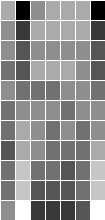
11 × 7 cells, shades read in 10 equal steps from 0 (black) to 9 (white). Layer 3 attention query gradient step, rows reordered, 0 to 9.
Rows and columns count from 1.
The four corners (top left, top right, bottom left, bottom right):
6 0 5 9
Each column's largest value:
6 9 6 6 6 6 9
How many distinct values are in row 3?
2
